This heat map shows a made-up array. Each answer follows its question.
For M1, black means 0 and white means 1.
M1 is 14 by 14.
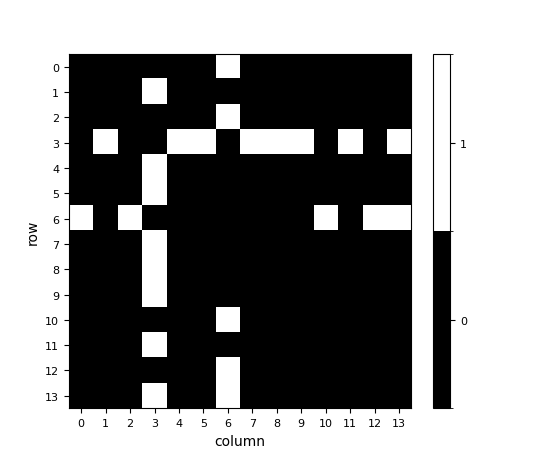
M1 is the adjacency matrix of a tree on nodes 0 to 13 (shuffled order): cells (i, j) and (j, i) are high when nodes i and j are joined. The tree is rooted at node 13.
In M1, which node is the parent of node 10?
6
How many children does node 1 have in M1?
0
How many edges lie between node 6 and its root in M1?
1
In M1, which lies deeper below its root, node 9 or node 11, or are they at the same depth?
the same depth
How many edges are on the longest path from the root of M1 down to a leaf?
2
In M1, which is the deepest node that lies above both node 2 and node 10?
6
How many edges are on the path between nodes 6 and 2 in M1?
1
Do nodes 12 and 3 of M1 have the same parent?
no
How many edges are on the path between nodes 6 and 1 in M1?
3
